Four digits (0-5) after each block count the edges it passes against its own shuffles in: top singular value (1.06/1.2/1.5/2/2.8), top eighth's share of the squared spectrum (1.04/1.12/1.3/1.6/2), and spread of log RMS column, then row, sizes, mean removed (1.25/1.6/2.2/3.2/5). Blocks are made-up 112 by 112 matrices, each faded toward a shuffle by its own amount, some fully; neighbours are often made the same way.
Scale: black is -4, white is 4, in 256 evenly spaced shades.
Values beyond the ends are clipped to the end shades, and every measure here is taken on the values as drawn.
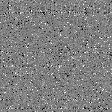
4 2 0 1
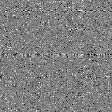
4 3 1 2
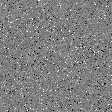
0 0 0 0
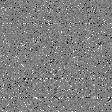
3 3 0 2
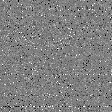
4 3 1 2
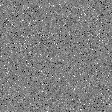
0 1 0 1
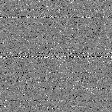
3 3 0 3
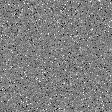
0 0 0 0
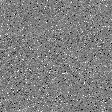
0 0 0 0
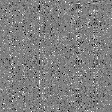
4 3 3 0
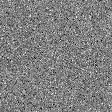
0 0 0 0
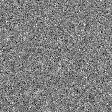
3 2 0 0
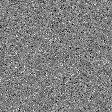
0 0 0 0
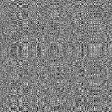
5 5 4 3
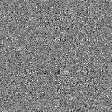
4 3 2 2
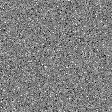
2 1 1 0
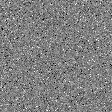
2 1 0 0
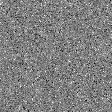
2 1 0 0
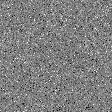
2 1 0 0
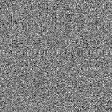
4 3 2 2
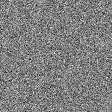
1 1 0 0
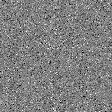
3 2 0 0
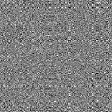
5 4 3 3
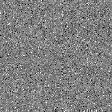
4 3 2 1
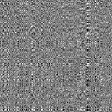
5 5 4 3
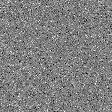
1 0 0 0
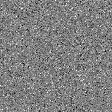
3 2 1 0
